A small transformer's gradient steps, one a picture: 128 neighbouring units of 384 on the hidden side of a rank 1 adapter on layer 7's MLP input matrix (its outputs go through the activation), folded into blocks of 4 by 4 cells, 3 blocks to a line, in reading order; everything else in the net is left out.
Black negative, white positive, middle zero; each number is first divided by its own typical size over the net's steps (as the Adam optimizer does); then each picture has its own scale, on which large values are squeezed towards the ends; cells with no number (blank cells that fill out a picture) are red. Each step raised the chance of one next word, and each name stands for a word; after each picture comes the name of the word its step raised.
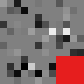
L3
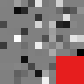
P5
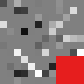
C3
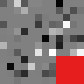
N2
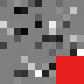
C3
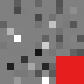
L3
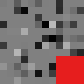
L3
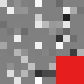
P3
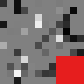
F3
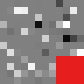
P5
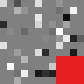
P3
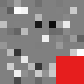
P5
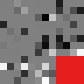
N2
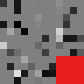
F3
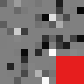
N2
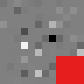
C3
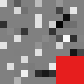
P3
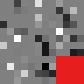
P3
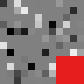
L3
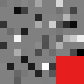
P5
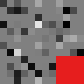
P5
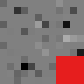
P5
